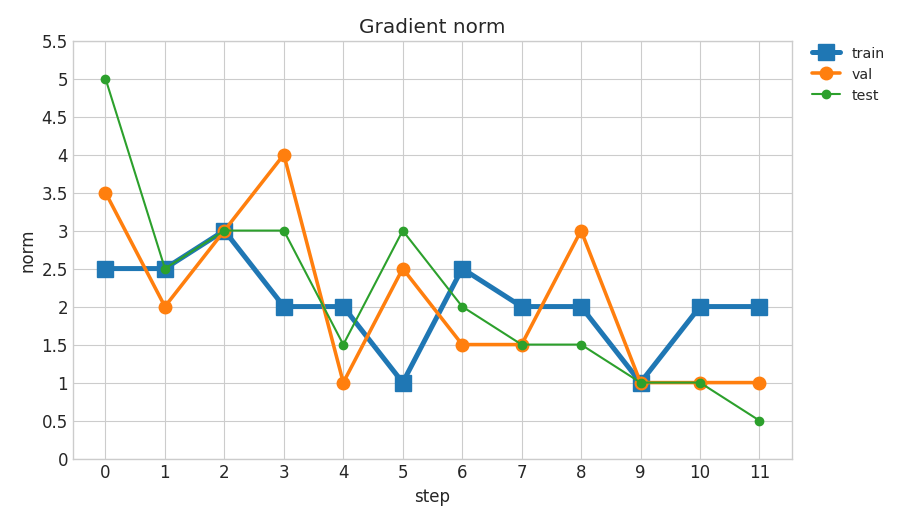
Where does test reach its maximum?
0
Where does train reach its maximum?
2
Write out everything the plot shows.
Title: Gradient norm
x-axis: step, ticks 0 1 2 3 4 5 6 7 8 9 10 11
y-axis: norm, ticks 0 0.5 1 1.5 2 2.5 3 3.5 4 4.5 5 5.5
Legend: train, val, test
Values:
train: 2.5 2.5 3 2 2 1 2.5 2 2 1 2 2
val: 3.5 2 3 4 1 2.5 1.5 1.5 3 1 1 1
test: 5 2.5 3 3 1.5 3 2 1.5 1.5 1 1 0.5
